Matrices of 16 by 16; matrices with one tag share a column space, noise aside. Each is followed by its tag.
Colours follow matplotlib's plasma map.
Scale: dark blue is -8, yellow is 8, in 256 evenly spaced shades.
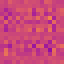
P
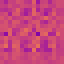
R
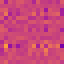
P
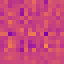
R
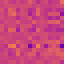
P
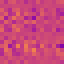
P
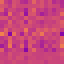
R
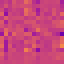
R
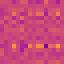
P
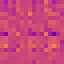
R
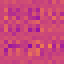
P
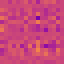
P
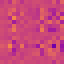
P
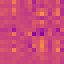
R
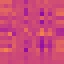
R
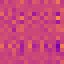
P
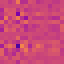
P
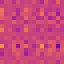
P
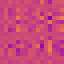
P
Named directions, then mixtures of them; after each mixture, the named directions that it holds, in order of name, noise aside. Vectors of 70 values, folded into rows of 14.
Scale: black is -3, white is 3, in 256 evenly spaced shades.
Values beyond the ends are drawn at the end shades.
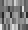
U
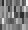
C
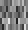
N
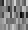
C, U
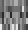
U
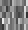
C, N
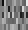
C, U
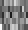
U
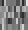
C, N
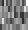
C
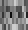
N, U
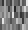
C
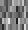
N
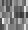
C, N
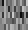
C, U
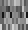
N, U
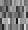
N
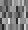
N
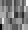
C, U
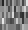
C
